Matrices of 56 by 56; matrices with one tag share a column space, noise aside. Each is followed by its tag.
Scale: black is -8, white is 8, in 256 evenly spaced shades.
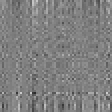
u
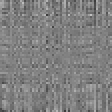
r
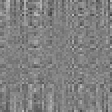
r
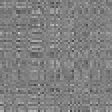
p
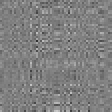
p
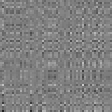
p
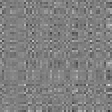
p
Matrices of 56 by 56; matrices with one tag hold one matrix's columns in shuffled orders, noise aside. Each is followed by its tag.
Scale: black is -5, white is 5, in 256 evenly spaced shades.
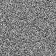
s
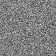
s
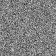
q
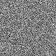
s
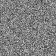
q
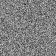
q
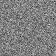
s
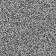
s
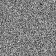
q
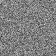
s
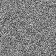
s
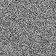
s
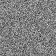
s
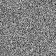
q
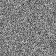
q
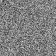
q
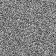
s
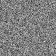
q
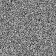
q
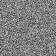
s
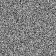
q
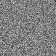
q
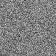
s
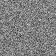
s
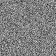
q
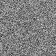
s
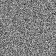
q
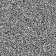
q
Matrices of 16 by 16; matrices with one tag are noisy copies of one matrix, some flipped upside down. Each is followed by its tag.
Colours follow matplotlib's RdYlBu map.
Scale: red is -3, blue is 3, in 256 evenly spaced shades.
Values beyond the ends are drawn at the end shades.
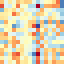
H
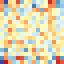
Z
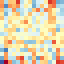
Z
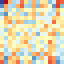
Z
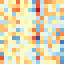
H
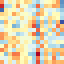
H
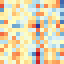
H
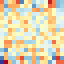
Z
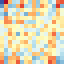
Z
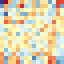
Z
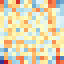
Z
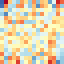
Z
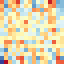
Z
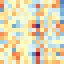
H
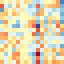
H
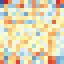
Z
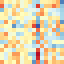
H
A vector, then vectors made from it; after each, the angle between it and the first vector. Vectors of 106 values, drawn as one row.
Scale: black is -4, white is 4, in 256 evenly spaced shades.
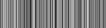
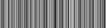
partly aligned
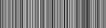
orthogonal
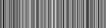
partly opposed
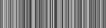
nearly parallel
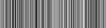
orthogonal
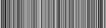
partly opposed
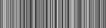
nearly parallel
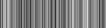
partly aligned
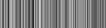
orthogonal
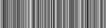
nearly opposite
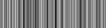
partly aligned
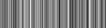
partly opposed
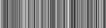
partly opposed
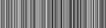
orthogonal
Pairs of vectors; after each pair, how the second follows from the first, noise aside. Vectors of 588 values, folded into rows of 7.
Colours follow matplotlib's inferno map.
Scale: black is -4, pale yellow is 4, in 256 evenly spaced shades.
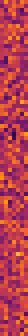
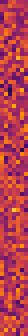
wrapped around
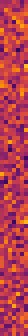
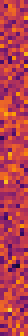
wrapped around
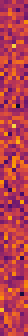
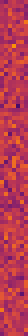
shrunk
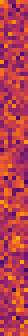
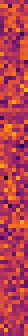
wrapped around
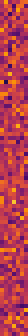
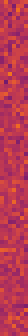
shrunk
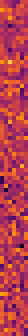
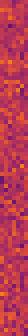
shrunk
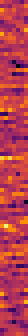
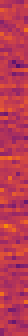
shrunk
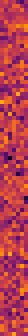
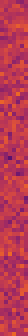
shrunk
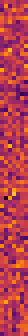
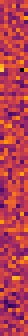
wrapped around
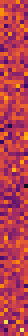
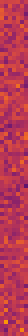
shrunk
